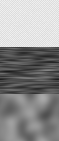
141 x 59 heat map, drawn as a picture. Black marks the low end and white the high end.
The table splits into 3 rows of 1 panel. Panel 1,1: very high, checkered, faint in contrast. Panel 2,1: low, streaked across. Panel 3,1: middling, smooth.
